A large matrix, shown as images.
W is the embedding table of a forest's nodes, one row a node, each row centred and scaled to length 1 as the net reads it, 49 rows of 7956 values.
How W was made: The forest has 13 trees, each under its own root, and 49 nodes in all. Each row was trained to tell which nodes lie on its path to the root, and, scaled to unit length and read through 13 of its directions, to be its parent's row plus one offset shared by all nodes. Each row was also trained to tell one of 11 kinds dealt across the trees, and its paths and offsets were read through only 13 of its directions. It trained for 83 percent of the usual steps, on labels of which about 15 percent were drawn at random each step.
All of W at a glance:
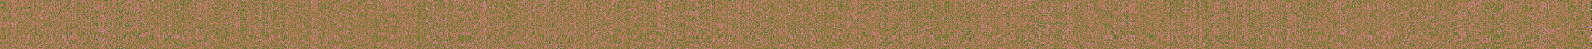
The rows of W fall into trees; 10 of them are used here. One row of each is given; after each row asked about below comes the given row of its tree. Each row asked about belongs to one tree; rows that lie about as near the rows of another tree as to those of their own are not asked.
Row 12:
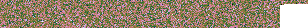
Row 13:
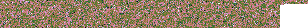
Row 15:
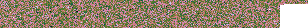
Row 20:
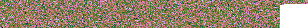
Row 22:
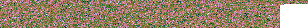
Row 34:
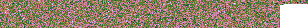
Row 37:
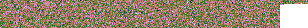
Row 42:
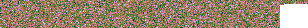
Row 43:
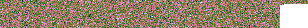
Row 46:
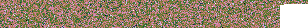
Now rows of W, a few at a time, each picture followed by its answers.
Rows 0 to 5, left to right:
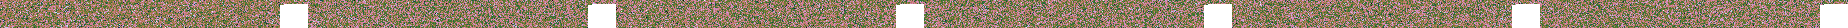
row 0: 13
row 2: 42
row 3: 46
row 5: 22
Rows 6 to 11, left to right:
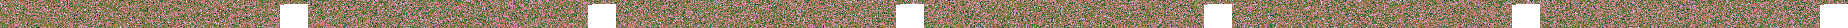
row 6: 22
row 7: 43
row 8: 43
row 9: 37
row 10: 42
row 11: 46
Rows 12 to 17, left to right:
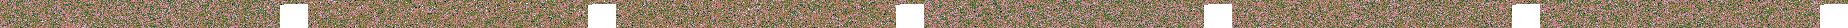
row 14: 34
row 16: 15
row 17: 46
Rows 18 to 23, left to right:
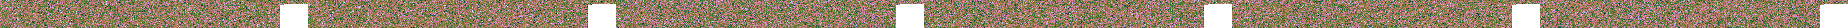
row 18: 22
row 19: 46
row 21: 34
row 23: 13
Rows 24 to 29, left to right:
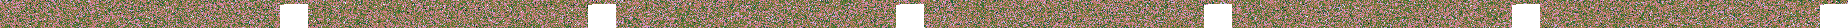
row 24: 42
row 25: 12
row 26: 15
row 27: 20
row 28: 34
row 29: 22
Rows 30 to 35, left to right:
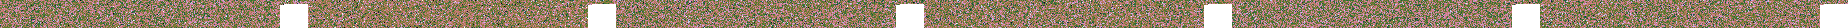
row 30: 42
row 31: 15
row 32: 34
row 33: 12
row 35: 37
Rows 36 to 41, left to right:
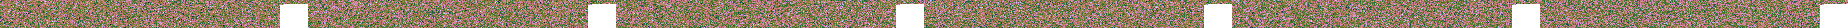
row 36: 37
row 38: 37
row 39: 22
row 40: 15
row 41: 20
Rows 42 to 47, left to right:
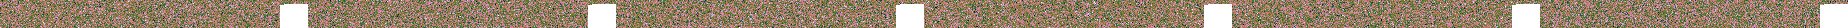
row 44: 12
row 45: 15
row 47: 37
